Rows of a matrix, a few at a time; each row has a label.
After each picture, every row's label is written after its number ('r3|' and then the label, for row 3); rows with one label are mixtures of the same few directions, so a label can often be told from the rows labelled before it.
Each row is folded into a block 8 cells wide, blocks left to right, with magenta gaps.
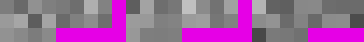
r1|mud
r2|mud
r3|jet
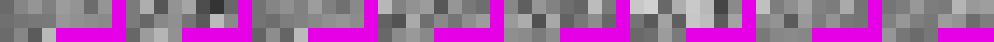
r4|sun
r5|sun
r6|sun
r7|mud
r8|mud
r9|mud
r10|mud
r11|sun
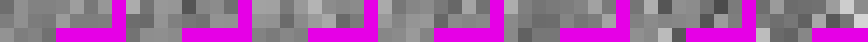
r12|sun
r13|mud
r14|mud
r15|sun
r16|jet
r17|sun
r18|jet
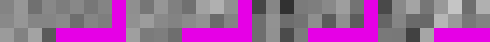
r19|sun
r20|sun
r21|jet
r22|sun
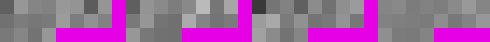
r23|sun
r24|sun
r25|mud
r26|jet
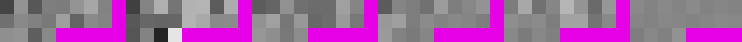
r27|jet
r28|sun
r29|mud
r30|mud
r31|mud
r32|sun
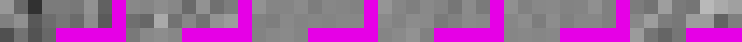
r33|jet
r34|mud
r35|mud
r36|sun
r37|mud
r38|sun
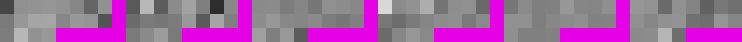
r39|jet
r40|sun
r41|sun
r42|mud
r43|mud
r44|sun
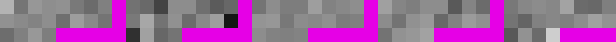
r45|jet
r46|jet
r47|mud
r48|sun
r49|sun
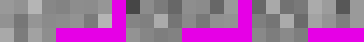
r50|jet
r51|mud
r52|mud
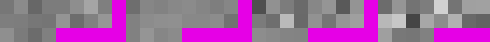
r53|jet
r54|jet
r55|mud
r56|mud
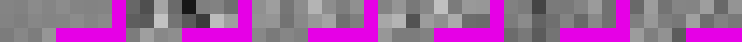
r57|sun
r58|mud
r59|mud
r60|mud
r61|jet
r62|sun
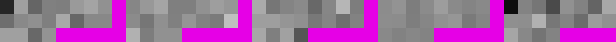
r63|jet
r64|jet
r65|sun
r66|mud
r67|mud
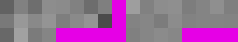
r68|jet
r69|mud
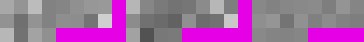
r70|jet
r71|jet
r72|mud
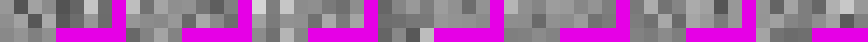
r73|mud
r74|jet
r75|jet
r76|sun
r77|mud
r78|mud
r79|sun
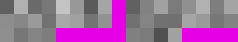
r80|mud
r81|sun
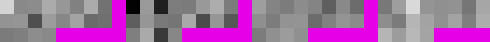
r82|mud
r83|jet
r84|sun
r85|jet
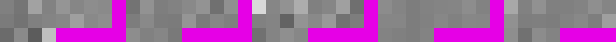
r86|sun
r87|sun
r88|mud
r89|jet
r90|jet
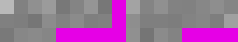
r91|mud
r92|jet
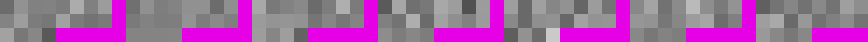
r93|sun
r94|sun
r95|sun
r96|mud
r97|sun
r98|mud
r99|mud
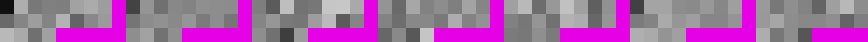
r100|jet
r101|jet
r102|sun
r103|sun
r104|mud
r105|jet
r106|sun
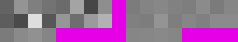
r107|mud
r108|mud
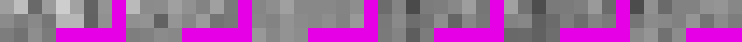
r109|mud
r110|mud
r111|jet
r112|jet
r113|jet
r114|jet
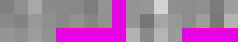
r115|jet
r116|jet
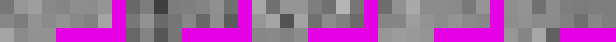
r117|jet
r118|jet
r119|mud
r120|jet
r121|sun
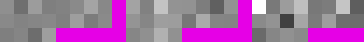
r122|sun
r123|jet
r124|mud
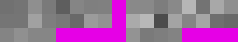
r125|mud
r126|mud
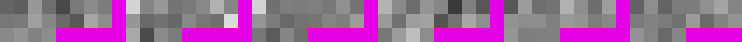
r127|mud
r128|jet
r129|jet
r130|sun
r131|mud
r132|jet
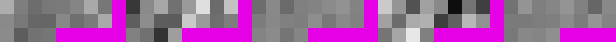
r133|jet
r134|sun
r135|jet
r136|sun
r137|sun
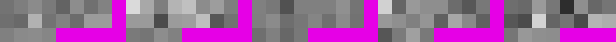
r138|mud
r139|mud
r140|jet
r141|jet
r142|mud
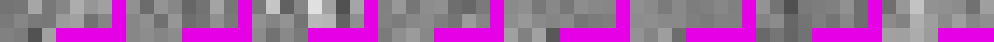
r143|sun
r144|mud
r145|mud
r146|sun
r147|sun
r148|sun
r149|jet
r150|jet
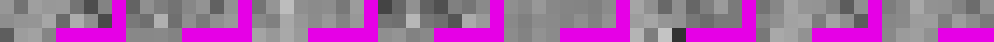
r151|jet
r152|mud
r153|jet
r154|mud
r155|jet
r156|sun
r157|jet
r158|jet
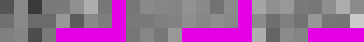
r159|jet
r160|sun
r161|jet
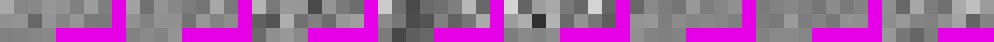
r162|mud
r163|sun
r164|mud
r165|jet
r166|mud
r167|mud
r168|mud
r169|sun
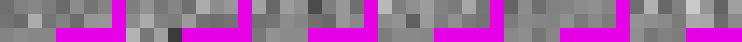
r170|mud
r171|sun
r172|mud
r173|mud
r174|jet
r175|mud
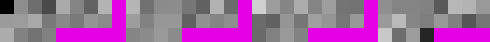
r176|mud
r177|sun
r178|mud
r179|sun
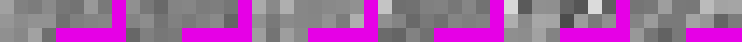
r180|sun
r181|jet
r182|jet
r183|jet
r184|sun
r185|sun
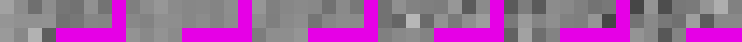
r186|sun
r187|jet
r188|sun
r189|mud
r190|jet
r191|jet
